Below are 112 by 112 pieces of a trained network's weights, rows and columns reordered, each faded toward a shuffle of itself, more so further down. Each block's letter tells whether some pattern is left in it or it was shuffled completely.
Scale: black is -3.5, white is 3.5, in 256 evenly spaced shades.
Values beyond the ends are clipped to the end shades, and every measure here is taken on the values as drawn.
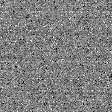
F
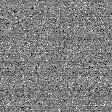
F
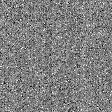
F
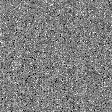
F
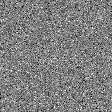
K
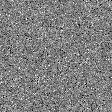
K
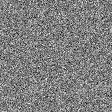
K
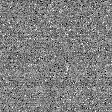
F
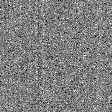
F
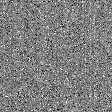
F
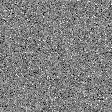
K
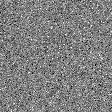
K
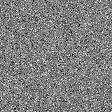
K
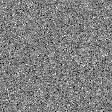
K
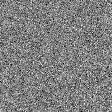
F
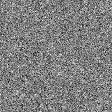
F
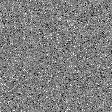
F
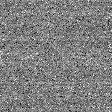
F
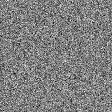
F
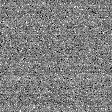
F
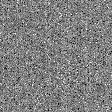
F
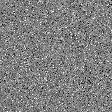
F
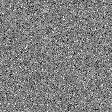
K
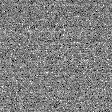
F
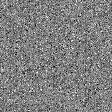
F
